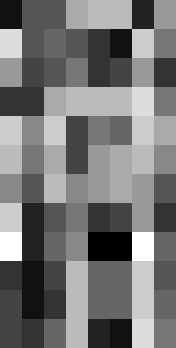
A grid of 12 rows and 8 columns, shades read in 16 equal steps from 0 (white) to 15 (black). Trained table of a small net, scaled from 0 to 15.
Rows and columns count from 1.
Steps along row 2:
up down up up up down up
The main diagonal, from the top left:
14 10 10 4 8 5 6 12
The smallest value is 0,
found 2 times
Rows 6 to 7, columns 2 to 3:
8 5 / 10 4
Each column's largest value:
14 14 12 11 15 15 13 12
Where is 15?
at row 9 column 5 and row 9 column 6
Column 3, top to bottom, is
10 9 10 5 3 5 4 10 9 11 12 9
